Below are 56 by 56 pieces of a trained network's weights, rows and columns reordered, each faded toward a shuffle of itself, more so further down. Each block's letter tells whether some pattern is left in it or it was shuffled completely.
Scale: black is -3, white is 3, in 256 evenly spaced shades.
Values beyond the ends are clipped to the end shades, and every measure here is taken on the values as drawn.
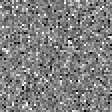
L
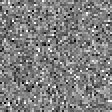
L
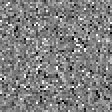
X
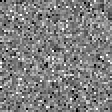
L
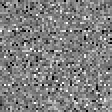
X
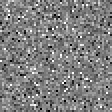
L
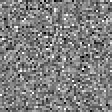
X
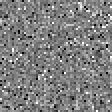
L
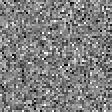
L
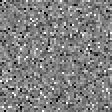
L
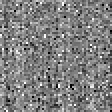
X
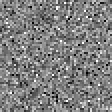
L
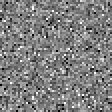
L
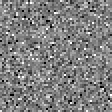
L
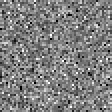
L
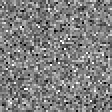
L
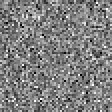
X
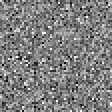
L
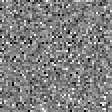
X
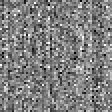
X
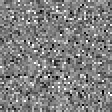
X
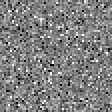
L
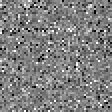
X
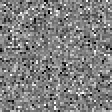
L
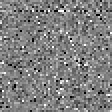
X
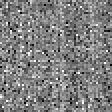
X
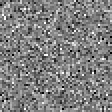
L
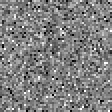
L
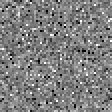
L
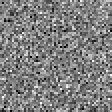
L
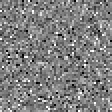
L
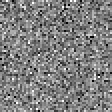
L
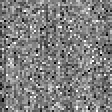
X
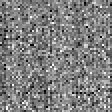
X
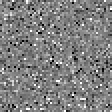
L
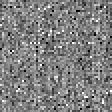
X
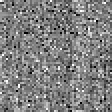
X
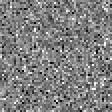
L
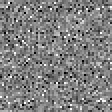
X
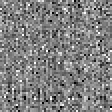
X
